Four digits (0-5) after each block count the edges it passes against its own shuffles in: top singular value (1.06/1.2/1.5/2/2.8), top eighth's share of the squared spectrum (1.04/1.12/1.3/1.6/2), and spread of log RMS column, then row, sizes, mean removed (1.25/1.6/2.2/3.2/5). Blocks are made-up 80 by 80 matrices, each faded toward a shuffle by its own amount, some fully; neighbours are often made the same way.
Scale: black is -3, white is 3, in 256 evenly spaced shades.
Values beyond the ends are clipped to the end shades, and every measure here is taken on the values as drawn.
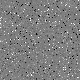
0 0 0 0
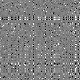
5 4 3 3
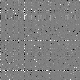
5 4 2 2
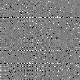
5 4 2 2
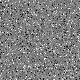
2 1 0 0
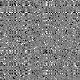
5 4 2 3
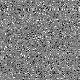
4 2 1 1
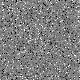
1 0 0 0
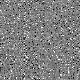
3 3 2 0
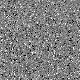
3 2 1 0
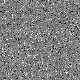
1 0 0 0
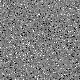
1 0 0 0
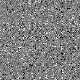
3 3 2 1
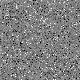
1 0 0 0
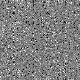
3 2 2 0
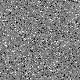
0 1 0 0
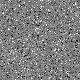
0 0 0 0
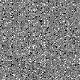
3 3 2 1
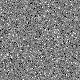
1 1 0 0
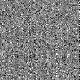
3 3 2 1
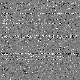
2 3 1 3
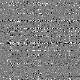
2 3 2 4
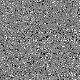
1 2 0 2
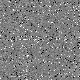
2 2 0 1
